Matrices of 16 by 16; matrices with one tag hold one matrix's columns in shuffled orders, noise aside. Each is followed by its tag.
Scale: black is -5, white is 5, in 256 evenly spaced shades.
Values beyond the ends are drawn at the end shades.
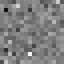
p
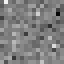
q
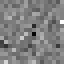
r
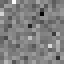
q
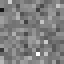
p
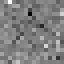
q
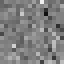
q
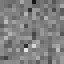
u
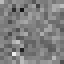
p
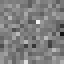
r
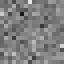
q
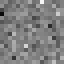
q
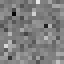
q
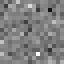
p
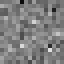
u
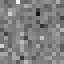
q
